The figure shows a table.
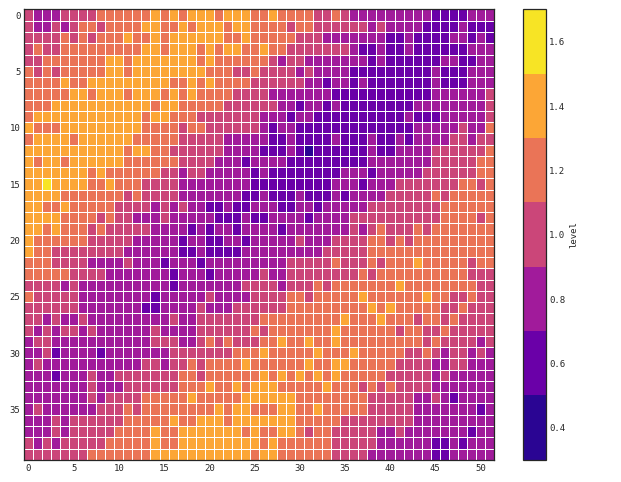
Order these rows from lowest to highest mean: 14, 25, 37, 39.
14, 25, 37, 39
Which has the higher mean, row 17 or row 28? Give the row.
28
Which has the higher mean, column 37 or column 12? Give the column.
12
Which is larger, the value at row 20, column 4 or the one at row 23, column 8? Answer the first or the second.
the first
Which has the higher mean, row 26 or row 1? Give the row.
1
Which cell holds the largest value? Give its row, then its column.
15, 2
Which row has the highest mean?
39
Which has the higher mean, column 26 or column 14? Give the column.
14
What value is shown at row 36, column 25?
1.4
